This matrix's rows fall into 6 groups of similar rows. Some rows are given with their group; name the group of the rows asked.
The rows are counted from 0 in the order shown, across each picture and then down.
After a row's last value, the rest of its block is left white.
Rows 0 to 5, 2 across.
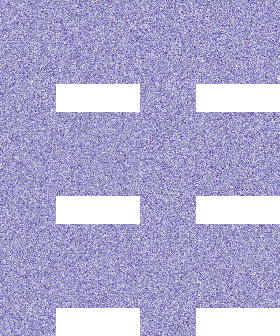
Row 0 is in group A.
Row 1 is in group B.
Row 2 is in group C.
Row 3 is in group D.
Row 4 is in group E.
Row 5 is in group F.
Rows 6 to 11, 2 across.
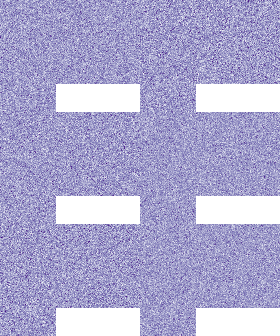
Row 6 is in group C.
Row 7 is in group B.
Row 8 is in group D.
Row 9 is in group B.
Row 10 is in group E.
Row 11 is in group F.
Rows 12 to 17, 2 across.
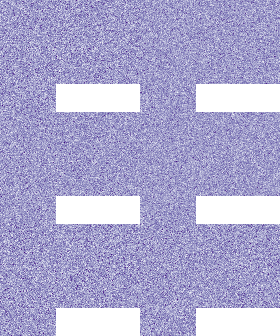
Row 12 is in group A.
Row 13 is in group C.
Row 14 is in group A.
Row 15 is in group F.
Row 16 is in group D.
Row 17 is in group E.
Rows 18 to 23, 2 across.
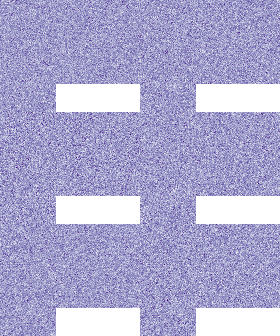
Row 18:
E
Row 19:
E
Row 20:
B
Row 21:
F
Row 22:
A
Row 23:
A
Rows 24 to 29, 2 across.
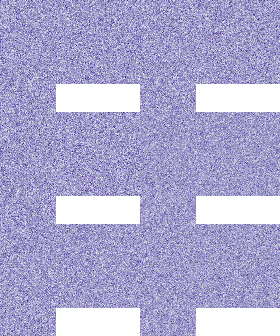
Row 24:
B
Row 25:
B
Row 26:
B
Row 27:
A
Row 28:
A
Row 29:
C
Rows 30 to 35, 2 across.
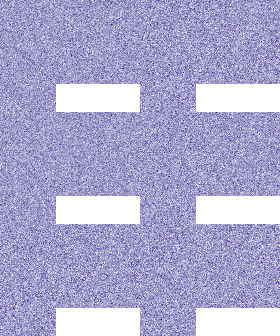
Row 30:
D
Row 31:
A
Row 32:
C
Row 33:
A
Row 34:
A
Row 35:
D
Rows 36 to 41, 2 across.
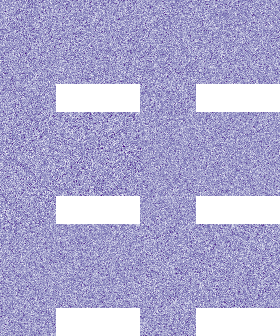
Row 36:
B
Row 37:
A
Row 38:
D
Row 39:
B
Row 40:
C
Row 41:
F
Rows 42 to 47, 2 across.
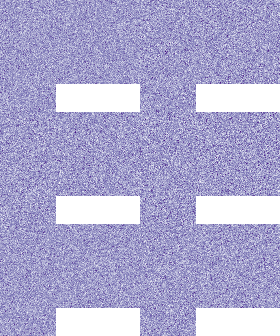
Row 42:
C
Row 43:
E
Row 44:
F
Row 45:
B
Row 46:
E
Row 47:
D
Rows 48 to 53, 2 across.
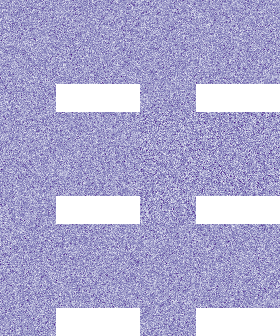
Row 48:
D
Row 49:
F
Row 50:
C
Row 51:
C
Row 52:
A
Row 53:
F
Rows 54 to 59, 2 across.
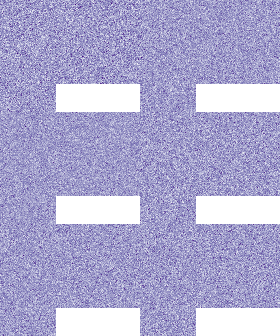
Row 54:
D
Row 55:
C
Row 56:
A
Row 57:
C
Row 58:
B
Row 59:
B
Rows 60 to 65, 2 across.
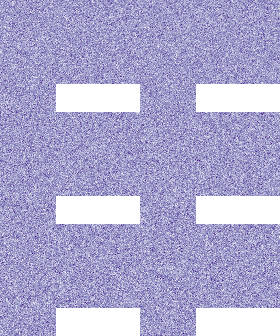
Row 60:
D
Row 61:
D
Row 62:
E
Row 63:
F
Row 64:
F
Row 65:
D
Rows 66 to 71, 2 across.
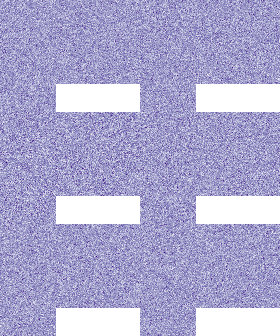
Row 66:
C
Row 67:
B
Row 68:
D
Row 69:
E
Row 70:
F
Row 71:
D
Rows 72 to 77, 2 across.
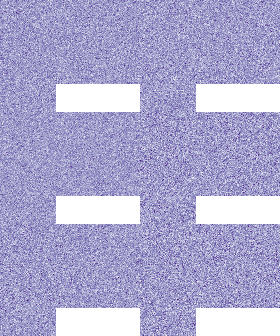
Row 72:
B
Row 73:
F
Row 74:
D
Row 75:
E
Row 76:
A
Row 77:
B
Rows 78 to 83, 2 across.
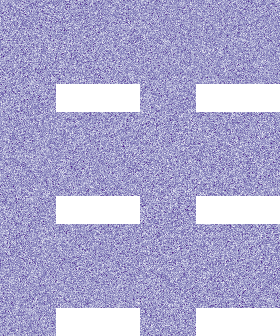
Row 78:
A
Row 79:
E
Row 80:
D
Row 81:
F
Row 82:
B
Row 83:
D
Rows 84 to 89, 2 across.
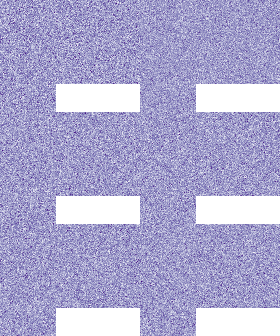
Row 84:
B
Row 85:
B
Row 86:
F
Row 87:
D
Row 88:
E
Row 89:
C
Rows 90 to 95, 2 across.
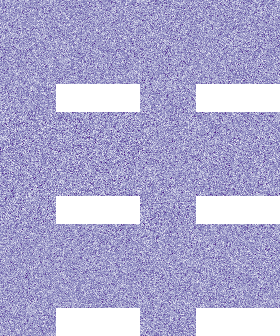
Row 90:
C
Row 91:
E
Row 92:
B
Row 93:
F
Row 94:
E
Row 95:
F
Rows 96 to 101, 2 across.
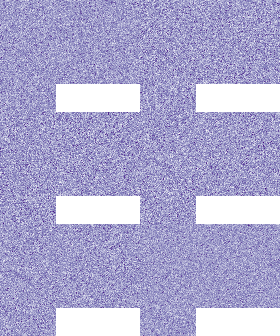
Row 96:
C
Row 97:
C
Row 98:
B
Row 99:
D
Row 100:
D
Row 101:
E
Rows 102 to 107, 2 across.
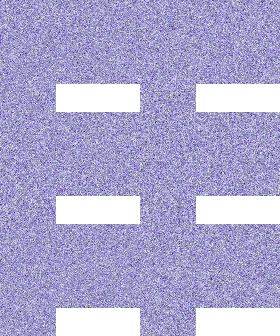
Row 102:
B
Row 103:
F
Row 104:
C
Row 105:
C
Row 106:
E
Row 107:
D
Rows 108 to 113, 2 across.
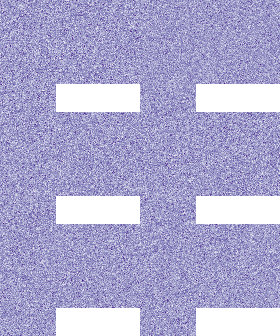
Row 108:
A
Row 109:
E
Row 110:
F
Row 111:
E
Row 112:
D
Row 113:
A
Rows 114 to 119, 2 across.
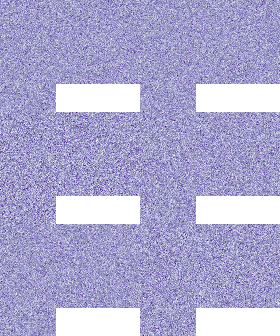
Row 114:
E
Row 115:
E
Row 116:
A
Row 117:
C
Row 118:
C
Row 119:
B
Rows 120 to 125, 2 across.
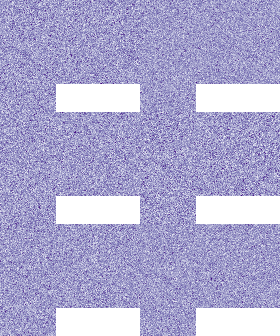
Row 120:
D
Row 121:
F
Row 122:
F
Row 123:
D
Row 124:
E
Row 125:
D
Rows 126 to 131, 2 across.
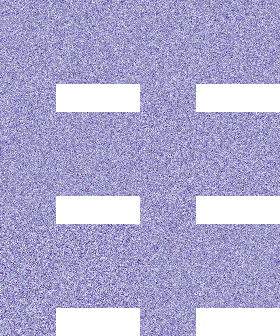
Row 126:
F
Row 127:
F
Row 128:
B
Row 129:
E
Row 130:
E
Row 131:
A
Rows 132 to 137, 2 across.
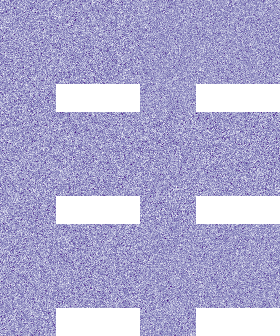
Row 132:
F
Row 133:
B
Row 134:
F
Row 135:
B
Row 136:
C
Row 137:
A
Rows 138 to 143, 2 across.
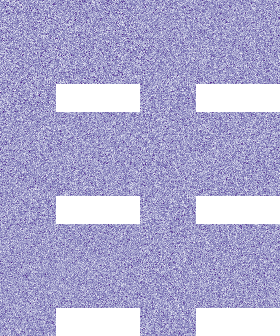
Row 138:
F
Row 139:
C
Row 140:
C
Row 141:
C
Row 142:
E
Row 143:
C
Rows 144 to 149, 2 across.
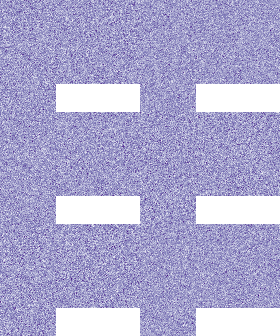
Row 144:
D
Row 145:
A
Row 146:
D
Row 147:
E
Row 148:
D
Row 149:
E
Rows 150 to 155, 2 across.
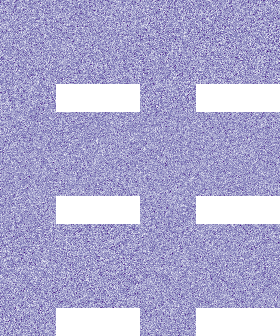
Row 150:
C
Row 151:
B
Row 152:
A
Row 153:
E
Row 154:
D
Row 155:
D
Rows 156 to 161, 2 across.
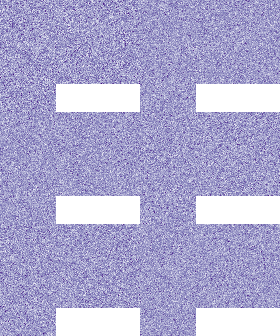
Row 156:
D
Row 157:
A
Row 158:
B
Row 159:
E
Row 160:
E
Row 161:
D
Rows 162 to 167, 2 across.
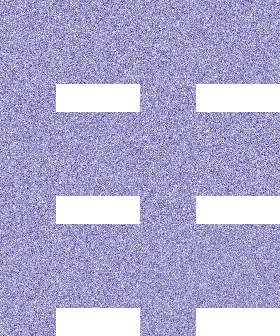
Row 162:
F
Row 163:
C
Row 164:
A
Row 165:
B
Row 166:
F
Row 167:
C
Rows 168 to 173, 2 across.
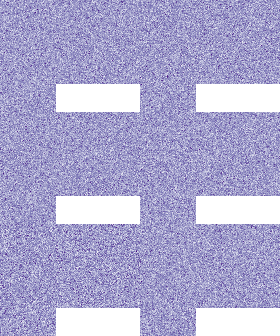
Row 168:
F
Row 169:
A
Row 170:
E
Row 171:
C
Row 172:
B
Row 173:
C
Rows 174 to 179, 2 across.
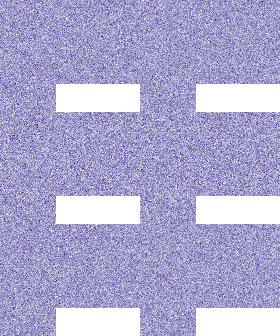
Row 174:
D
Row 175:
F
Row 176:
D
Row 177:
C
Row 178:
A
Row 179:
C
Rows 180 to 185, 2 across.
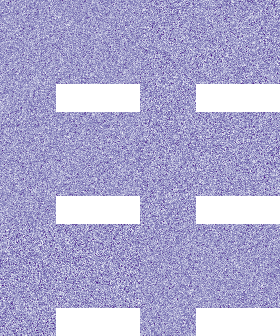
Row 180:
F
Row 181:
D
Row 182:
F
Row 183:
B
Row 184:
B
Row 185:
E
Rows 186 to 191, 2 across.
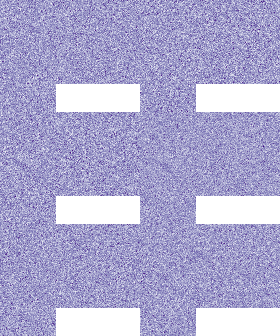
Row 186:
B
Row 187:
F
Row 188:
D
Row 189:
D
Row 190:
B
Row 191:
C
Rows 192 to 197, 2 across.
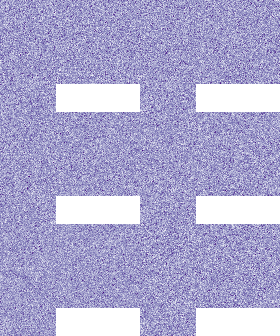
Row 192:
B
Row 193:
E
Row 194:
A
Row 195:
F
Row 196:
D
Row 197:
F
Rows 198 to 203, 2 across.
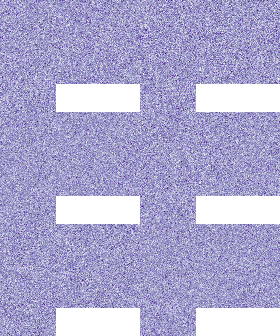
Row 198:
F
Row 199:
B
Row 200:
F
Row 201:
A
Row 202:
D
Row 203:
E
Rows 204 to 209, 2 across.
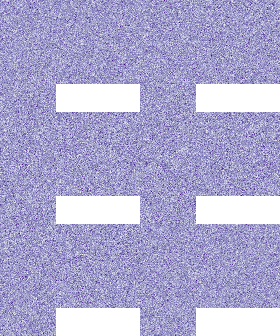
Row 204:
F
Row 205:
D
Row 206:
B
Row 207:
D
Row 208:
B
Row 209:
A
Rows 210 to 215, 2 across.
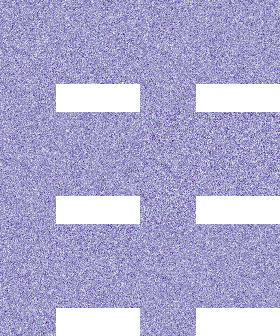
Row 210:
D
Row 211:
D
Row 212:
D
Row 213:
D
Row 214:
E
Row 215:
D
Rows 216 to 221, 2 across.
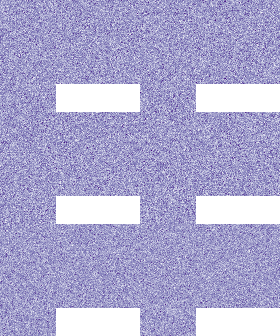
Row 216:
B
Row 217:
F
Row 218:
A
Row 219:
C
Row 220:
C
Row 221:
E
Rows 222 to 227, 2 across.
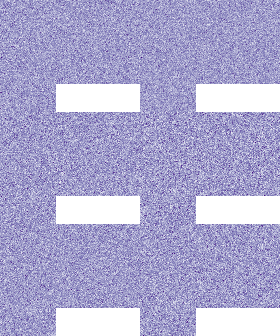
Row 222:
C
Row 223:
C
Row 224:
A
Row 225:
F
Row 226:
E
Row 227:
F
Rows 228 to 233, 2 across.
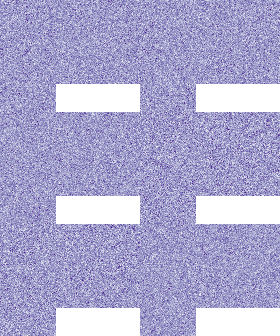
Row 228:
E
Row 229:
C
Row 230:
F
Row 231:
D
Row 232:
D
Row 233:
A
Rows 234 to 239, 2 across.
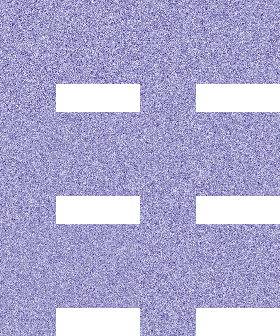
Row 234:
D
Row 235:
A
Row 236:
C
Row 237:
F
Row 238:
C
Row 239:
C
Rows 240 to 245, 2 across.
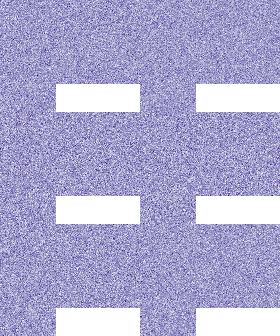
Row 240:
E
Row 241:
A
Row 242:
B
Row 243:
E
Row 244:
B
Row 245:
C
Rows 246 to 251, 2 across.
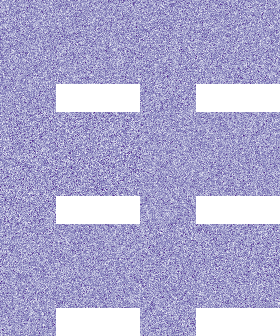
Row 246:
B
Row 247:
A
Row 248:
D
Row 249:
C
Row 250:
C
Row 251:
B
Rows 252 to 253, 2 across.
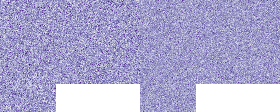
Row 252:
E
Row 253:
B
